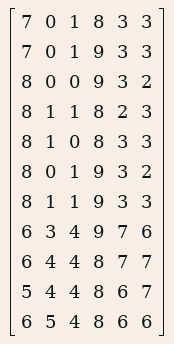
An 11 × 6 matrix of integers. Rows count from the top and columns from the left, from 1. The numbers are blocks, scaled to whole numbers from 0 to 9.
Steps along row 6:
down up up down down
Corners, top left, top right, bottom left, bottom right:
7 3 6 6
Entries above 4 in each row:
2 2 2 2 2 2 2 4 4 4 5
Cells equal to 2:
3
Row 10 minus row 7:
-3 3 3 -1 3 4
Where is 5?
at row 10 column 1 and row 11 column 2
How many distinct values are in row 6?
6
